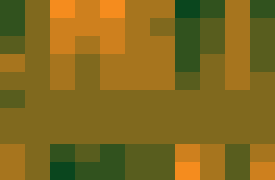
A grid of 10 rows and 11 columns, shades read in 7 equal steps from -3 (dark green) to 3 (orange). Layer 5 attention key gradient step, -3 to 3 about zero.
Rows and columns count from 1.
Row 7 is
0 0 0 0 0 0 0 0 0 0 0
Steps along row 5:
same up down up same same down up up down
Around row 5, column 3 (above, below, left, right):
1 0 0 0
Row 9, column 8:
2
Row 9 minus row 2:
3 0 -4 -3 -4 -2 -1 4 2 -2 2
